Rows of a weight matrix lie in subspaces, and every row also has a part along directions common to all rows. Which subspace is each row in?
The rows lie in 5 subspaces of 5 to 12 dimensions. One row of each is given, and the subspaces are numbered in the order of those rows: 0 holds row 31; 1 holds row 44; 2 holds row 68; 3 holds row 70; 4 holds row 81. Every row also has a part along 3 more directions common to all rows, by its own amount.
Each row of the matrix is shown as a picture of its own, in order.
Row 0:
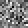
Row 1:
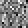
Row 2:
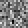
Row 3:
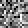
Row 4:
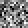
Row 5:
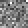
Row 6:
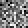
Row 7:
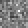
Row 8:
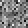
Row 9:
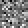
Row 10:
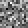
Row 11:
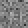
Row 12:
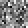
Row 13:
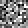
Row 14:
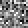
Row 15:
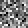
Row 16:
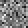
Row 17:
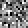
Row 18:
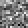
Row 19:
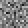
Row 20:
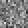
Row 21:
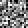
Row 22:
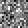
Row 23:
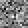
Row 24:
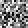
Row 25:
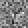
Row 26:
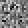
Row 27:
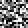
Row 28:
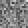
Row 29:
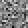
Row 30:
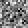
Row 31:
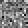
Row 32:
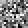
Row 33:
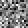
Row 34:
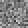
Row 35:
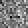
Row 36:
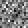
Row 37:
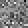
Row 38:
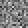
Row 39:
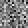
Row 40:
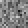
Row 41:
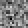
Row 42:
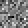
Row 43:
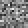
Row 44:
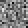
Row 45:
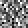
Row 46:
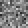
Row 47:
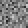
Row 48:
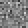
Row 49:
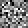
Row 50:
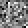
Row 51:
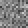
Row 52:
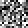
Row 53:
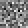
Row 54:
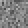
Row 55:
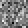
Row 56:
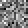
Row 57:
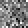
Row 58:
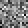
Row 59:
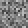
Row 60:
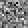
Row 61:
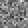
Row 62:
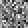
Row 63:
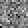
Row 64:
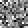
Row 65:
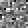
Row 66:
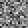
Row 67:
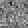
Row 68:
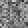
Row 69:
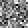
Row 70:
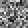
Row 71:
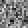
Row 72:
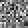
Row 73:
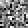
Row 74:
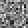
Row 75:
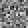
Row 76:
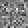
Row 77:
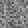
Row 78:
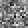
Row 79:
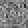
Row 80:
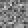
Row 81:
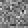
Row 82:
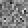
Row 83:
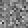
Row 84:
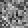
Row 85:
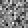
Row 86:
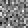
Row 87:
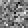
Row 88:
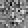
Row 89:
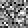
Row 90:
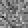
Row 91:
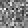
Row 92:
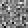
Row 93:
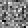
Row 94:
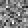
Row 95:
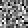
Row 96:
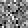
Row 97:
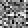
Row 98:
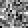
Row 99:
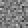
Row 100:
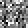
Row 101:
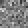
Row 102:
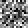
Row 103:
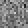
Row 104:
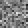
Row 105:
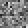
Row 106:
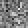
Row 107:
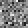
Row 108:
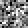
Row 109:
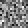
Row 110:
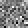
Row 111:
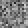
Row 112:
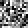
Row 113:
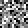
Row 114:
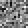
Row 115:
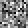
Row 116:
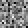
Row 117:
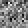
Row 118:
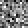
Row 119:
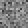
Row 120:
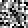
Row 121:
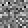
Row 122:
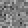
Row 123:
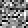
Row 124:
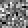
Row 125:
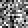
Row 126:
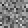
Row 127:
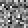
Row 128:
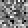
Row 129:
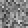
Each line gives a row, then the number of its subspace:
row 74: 1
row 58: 0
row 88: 0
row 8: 0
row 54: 0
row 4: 4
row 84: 2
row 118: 0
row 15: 1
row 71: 1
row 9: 3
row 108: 4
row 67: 1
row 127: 0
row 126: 1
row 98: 2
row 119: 1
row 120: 0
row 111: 1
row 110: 4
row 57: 0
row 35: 2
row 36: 1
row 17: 1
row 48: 2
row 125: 2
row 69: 0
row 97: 3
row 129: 0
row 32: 4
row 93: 4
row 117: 3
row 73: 3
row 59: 1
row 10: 3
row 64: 0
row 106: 0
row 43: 3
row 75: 4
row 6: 4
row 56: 0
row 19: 4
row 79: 1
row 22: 4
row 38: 4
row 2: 1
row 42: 3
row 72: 4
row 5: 1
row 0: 4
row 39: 2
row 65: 0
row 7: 2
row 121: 1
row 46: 1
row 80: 0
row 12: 4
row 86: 0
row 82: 4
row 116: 4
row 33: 0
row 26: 4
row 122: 4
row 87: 3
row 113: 0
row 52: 0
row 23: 0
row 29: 3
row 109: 4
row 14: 0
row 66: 2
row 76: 1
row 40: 2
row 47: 1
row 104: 3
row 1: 0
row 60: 4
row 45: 0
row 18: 3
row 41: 3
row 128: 1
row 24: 0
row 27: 1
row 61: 3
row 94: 1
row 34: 0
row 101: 3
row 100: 0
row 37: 0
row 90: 2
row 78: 4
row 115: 1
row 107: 0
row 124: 4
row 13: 1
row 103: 1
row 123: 3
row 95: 4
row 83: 4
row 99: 4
